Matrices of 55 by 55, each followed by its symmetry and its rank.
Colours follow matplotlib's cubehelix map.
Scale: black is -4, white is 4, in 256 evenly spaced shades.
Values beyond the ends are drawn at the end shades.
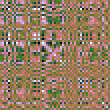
symmetric, rank three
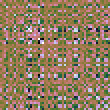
symmetric, rank three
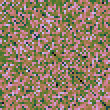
symmetric, full rank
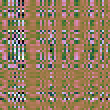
neither, rank two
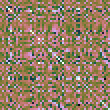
symmetric, rank five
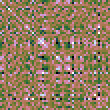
symmetric, rank five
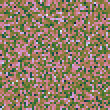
neither, full rank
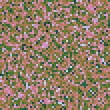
symmetric, full rank
